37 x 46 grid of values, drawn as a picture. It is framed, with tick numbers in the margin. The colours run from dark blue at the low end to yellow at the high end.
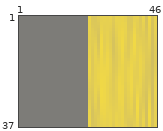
It is made of 1 by 2 panels. Panel 1,1: middling, flat. Panel 1,2: very high, streaked downward, faint in contrast.
